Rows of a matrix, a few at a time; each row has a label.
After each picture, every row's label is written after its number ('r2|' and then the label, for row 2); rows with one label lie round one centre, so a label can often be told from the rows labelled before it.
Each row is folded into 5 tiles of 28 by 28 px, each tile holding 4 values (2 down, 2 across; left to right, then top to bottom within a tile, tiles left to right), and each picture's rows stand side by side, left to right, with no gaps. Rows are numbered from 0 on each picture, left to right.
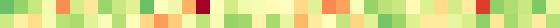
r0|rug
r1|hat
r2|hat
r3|hat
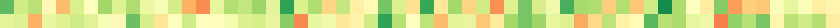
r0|rug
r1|hat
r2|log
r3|log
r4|log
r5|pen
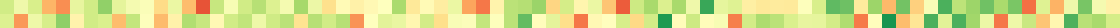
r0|hat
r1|hat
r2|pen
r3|hat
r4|hat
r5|rug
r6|log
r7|log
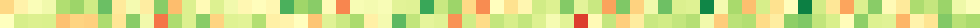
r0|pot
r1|pen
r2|rug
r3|rug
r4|log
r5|log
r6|pot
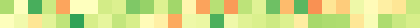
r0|rug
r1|rug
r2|pen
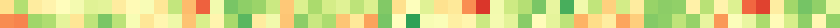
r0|pen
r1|hat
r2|pot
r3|hat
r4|log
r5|hat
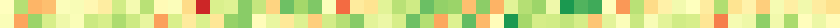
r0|pen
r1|hat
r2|rug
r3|log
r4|rug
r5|pen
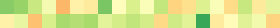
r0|rug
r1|pen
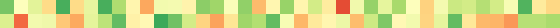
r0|log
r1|pot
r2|hat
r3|pot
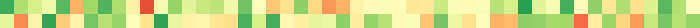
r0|log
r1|pot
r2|pen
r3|pot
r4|log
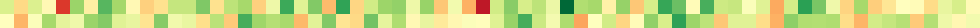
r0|hat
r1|pot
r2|log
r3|hat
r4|log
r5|log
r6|pen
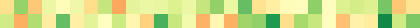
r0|pen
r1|pot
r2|pot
